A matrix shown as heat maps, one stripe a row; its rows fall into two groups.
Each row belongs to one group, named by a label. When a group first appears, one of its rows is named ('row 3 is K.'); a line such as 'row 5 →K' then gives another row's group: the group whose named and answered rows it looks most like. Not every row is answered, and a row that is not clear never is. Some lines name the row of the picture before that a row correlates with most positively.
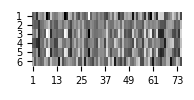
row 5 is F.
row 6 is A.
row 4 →F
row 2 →F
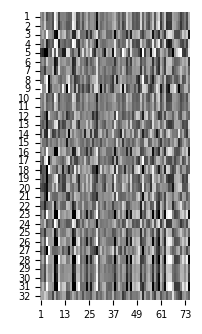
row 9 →A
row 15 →A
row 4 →F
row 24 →F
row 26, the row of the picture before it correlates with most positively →1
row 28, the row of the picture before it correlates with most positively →1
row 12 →A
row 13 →F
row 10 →F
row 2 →F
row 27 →A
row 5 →F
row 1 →F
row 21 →A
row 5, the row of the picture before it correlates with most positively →4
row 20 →F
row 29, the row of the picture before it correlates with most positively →1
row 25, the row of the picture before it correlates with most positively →1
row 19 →F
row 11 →F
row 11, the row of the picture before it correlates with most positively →3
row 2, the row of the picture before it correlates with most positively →3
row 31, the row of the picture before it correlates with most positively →1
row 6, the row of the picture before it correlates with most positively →1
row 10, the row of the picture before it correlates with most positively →3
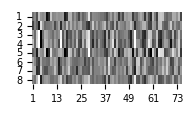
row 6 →A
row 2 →A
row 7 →A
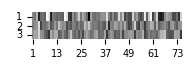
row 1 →F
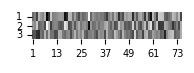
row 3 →F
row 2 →F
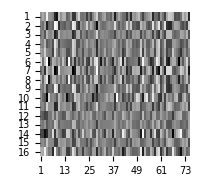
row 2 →F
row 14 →F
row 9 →F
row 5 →F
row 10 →A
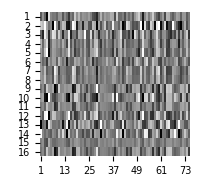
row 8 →F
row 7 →F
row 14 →A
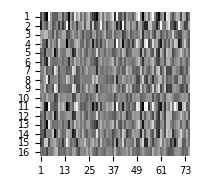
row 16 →F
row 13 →A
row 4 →A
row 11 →A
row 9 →F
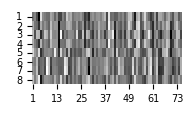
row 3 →A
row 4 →A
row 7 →F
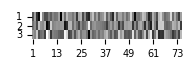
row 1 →A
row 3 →F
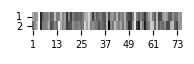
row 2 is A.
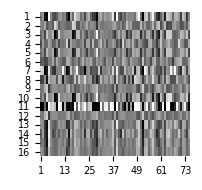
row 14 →A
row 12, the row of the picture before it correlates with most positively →2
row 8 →A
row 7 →A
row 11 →A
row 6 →F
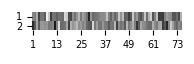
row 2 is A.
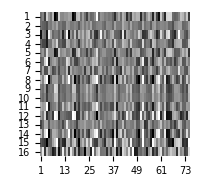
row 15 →F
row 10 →F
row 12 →F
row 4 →F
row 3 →A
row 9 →F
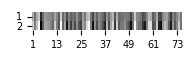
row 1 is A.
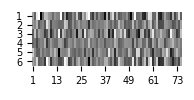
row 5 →A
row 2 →F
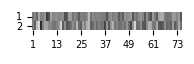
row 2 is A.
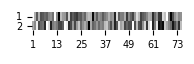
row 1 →A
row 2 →F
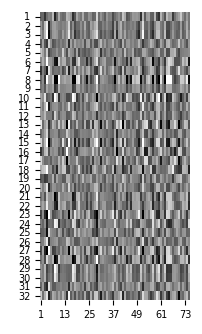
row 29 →F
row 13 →A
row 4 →A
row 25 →A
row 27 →A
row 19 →F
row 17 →A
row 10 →F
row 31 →A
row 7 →A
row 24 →F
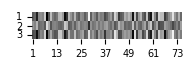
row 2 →F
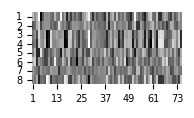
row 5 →A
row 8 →F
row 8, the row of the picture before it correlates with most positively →2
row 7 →A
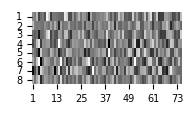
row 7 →A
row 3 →F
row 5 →A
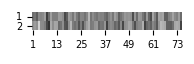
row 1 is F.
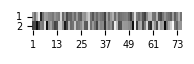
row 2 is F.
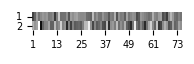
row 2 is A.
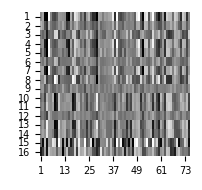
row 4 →A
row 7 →A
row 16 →A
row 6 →F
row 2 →A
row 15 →A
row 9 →A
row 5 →A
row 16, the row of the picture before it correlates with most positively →1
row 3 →F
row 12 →A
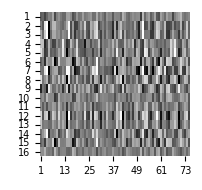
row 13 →A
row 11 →A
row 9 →A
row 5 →A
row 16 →F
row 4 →A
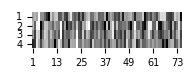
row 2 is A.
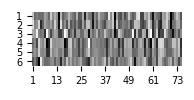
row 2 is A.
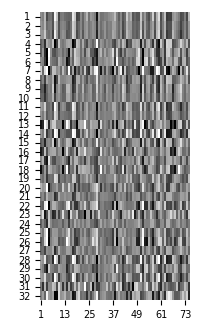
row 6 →A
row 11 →F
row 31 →A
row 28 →F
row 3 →F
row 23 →A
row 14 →F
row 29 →A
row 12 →F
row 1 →F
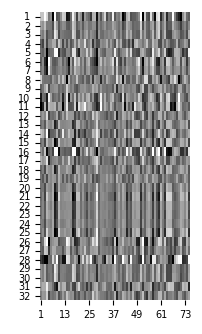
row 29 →F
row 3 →F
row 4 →A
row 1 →F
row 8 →A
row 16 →F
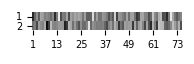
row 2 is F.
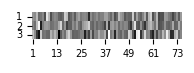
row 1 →F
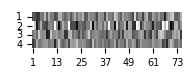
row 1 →F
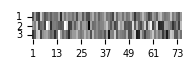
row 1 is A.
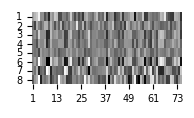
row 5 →A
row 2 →A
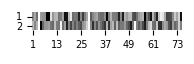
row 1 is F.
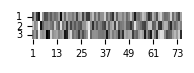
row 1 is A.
